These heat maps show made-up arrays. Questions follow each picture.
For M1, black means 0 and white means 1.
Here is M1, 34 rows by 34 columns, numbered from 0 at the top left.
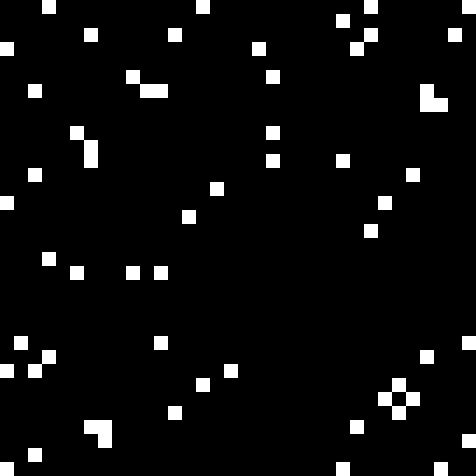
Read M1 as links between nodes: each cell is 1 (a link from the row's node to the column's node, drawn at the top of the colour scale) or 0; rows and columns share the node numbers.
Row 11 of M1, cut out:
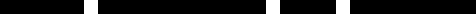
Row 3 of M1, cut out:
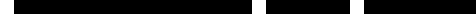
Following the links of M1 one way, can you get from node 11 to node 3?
yes
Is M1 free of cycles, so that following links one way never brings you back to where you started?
no
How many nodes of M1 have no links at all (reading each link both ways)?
7
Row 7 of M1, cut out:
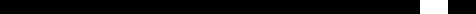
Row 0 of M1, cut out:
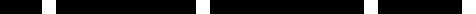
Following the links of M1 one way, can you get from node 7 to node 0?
yes
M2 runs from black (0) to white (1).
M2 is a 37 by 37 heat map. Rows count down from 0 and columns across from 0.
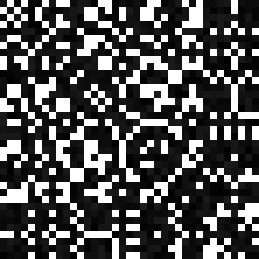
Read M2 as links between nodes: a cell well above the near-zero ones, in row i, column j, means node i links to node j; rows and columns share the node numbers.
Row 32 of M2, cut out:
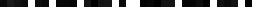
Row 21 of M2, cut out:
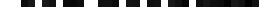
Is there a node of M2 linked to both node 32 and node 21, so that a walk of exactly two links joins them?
no
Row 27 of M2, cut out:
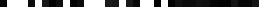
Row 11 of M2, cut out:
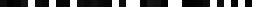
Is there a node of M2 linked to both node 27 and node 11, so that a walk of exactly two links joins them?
no
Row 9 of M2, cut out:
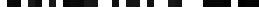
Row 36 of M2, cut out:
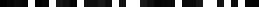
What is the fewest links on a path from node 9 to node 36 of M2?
4
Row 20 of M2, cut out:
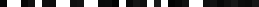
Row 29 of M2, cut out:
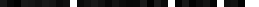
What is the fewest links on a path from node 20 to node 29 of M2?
4
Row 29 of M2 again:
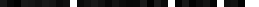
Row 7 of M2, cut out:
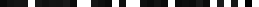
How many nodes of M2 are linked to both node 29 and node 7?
2
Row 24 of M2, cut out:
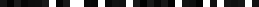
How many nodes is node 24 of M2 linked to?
9
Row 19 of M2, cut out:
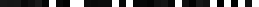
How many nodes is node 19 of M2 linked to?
10
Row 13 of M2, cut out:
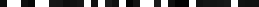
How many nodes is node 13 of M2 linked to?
12
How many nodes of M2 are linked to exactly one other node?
0
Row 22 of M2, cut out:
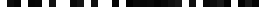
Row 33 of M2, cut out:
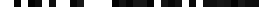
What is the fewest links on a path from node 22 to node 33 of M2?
1
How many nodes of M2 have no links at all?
0
